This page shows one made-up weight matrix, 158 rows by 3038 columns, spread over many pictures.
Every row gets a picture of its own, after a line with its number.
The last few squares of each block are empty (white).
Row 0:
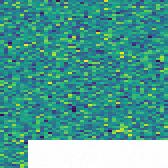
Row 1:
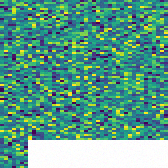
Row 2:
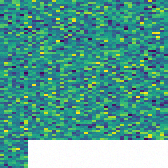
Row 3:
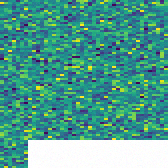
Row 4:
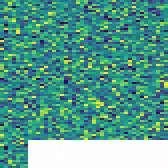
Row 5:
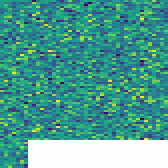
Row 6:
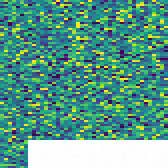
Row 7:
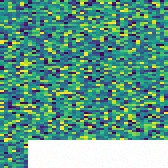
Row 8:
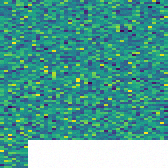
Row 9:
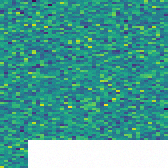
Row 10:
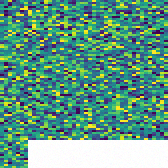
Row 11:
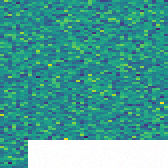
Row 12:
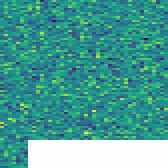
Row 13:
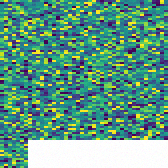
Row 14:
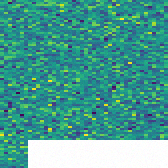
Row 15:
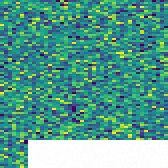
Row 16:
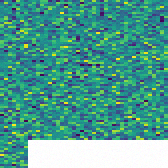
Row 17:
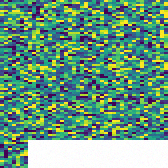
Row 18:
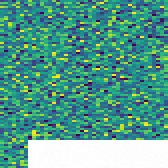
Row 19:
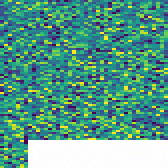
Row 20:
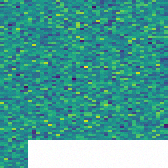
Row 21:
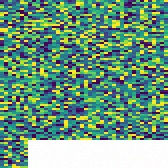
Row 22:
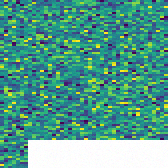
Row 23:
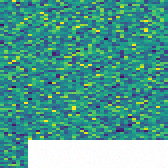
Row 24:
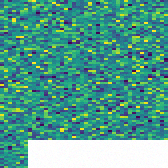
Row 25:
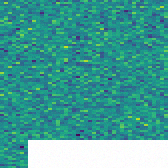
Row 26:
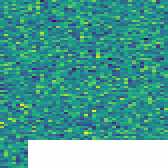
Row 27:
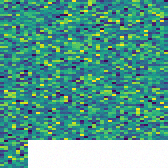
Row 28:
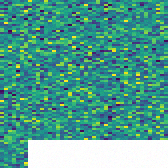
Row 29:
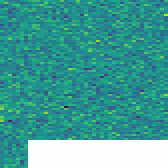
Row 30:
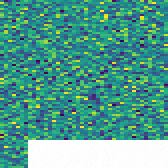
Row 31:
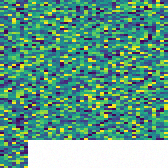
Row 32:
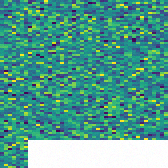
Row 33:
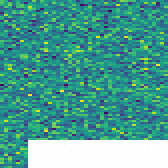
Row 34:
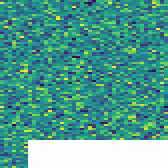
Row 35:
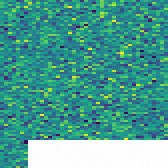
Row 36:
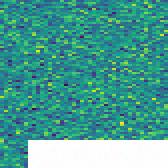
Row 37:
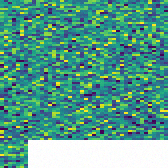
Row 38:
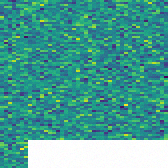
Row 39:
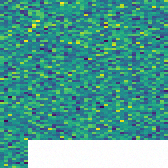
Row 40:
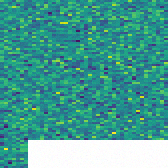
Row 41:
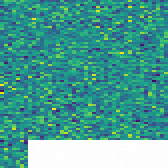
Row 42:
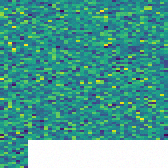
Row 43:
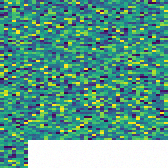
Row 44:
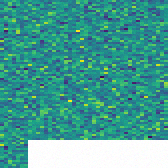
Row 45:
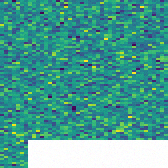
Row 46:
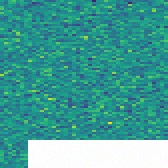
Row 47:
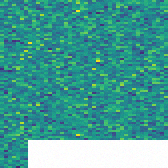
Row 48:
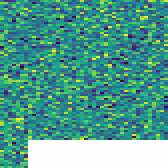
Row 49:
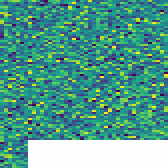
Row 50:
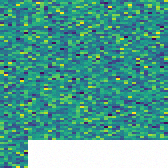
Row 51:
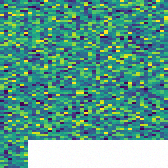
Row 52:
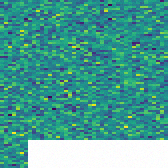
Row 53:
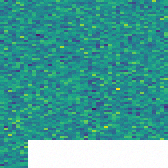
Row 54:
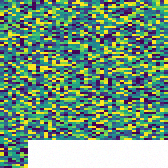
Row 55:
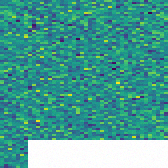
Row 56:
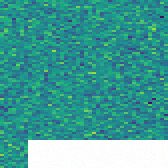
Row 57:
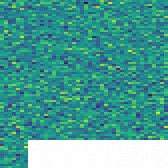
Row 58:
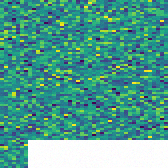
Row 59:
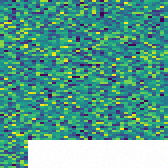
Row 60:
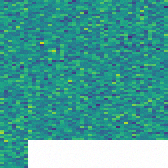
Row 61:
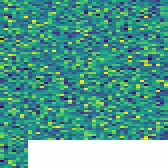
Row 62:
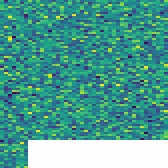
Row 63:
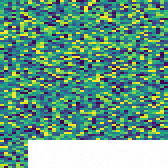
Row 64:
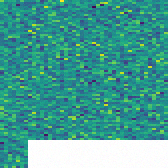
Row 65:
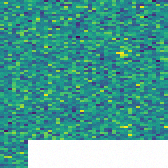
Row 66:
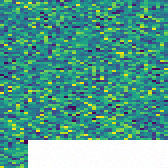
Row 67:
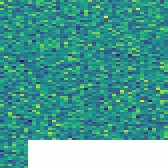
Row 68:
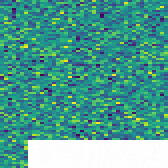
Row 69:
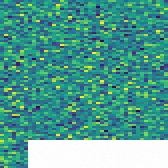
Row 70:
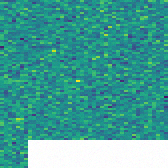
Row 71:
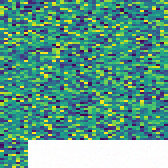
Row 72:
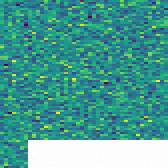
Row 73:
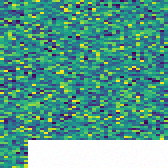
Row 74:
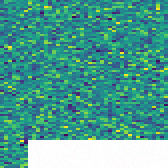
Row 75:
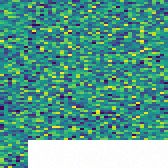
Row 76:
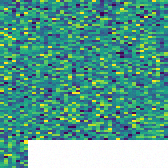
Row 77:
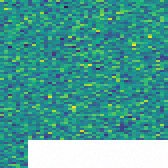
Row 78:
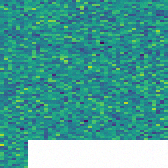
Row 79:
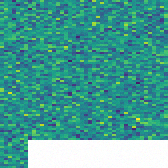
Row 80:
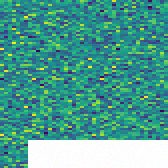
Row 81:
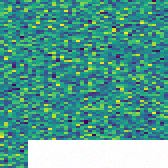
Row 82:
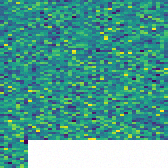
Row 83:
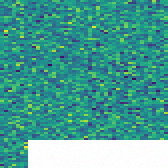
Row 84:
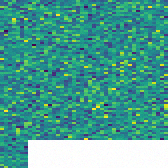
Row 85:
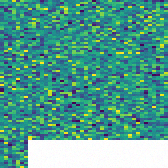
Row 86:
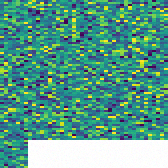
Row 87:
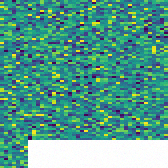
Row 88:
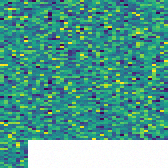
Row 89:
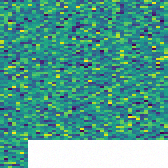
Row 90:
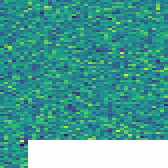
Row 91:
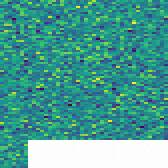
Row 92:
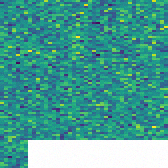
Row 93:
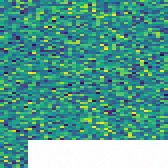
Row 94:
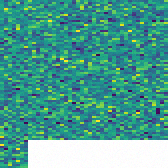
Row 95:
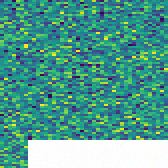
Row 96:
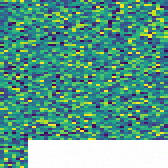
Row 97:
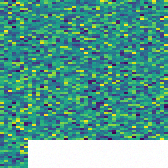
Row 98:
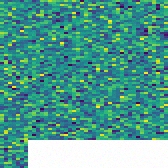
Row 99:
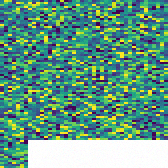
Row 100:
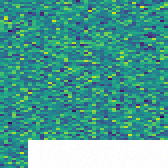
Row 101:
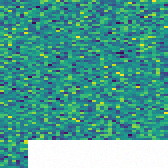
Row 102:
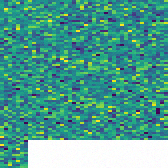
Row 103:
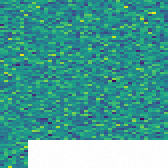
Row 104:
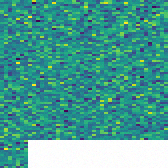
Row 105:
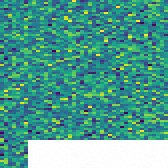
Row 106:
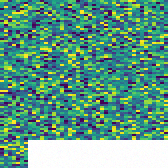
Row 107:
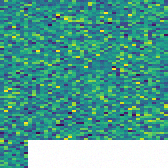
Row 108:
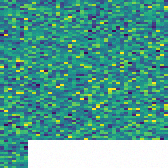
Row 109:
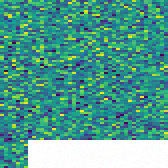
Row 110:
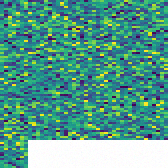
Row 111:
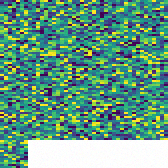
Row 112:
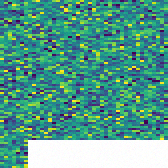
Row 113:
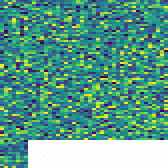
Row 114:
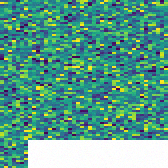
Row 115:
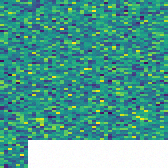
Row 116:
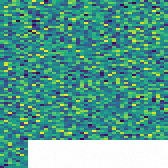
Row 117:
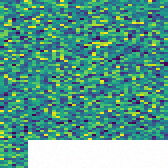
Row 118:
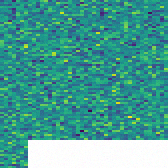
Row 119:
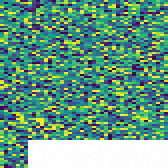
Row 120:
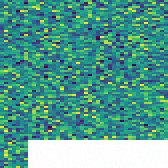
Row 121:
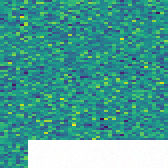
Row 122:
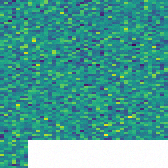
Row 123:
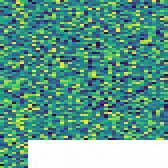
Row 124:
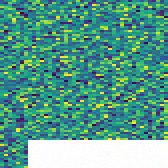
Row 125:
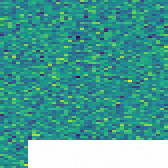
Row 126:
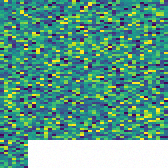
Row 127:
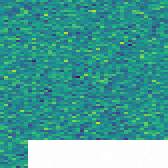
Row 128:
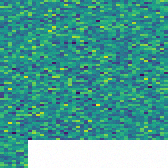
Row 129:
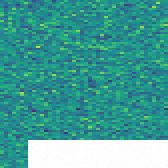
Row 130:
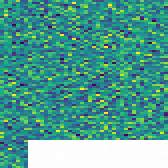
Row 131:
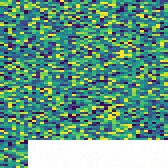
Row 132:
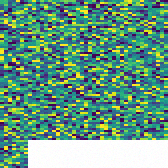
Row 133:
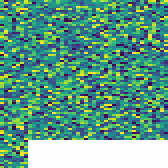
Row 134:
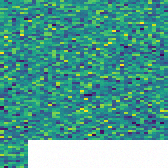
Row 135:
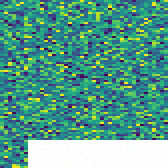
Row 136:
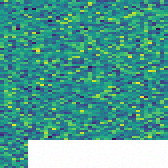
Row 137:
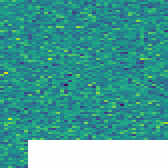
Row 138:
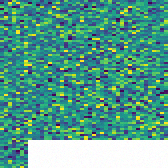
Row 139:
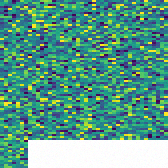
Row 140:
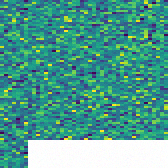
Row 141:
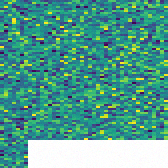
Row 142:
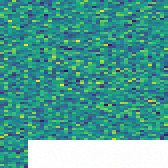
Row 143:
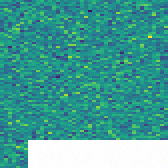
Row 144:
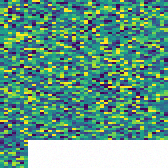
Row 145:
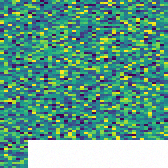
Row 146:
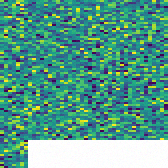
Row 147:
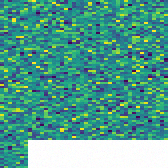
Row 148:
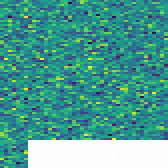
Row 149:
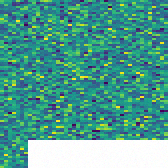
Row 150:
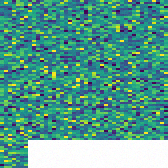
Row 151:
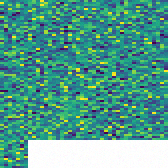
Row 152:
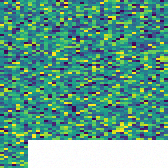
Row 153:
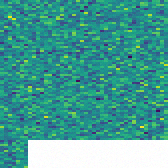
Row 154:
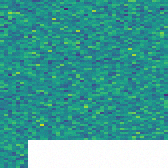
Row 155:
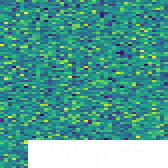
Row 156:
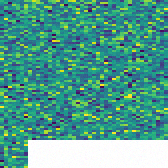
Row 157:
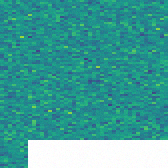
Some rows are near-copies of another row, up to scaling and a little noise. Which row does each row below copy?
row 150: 8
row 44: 4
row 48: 70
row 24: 147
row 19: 82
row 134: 37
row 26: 12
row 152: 45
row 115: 119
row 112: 73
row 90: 74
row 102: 94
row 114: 3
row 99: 66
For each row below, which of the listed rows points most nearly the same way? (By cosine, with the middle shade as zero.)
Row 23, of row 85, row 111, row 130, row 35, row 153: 85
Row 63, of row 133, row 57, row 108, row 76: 57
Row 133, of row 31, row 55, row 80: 55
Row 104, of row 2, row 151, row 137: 2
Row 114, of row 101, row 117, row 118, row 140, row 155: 117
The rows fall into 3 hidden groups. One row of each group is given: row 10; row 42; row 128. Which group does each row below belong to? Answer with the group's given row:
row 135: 10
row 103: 10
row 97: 42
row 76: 128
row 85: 128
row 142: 42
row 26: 10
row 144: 10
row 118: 128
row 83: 42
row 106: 10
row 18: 128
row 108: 42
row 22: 42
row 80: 42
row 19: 128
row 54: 10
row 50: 10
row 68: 128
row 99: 128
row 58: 42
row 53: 42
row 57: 42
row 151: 10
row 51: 10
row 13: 42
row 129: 10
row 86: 10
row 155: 128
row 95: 128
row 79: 128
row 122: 128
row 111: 128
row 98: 128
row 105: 42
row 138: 42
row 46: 10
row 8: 42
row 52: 128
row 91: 42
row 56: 42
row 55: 10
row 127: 128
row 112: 10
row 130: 10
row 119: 10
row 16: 128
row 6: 128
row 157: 42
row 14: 42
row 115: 10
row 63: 42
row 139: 10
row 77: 128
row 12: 10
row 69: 42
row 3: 42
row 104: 10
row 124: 42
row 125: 128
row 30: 42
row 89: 128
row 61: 42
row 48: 42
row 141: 42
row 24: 10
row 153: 42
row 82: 128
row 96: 128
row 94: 42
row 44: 42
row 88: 10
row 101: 128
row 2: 10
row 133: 42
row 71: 10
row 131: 128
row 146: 42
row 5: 10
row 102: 42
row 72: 10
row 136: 42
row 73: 10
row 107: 42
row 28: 128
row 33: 10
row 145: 10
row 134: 42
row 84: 42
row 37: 42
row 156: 10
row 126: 42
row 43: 42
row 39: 10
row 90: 128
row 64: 10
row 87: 128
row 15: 128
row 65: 128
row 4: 42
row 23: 128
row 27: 42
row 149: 10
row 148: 42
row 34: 42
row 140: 42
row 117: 42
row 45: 128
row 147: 10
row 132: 10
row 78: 42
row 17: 10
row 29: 10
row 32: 10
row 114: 42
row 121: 10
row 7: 42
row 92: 128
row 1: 128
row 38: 10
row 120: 10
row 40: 42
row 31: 42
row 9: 10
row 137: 10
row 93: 10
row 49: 10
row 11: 42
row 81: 42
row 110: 10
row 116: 10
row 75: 10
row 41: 128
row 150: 42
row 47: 10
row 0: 128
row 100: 128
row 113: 42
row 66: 128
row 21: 10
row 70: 42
